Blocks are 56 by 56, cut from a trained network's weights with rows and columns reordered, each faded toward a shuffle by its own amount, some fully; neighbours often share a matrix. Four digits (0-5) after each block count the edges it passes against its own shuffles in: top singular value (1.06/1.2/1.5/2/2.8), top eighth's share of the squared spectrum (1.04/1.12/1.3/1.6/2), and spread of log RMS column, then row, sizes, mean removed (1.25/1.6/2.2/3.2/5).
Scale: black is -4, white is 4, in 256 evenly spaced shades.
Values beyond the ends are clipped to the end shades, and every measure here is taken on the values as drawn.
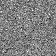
0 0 0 0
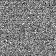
1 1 0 0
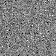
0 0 0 1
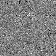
1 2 0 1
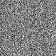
2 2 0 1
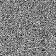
2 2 0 1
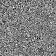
0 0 0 0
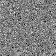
0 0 0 0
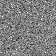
0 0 0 0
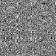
3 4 2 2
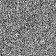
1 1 0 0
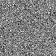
0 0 0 0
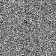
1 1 0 0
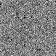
1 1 0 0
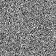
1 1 0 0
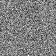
0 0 0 0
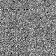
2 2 0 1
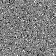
0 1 0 0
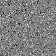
2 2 0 1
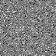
3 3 1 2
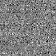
3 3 1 2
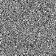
3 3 1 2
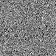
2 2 0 0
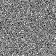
0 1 0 0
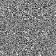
3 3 1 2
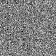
1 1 0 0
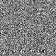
3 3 1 2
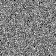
0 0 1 0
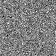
0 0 0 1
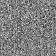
1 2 0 1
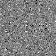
2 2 1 1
